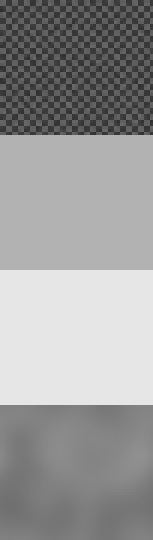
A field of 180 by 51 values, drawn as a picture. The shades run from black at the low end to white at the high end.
The table splits into 4 rows of 1 panel. Panel 1,1: low, checkered. Panel 2,1: high, flat. Panel 3,1: very high, flat. Panel 4,1: middling, smooth, faint in contrast.
